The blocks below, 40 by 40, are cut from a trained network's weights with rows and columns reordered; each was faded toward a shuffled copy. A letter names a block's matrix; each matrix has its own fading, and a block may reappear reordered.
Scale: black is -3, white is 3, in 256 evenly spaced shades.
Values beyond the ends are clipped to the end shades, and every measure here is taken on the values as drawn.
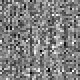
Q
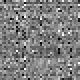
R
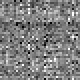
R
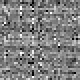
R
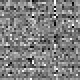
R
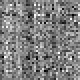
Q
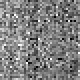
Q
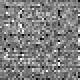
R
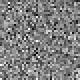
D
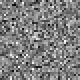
D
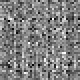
Q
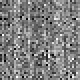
Q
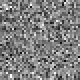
D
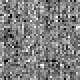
Q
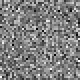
D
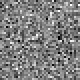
D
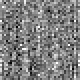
Q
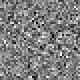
D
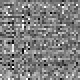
R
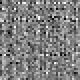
Q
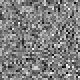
D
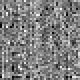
Q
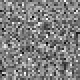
D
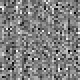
Q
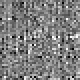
Q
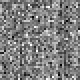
Q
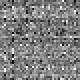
R
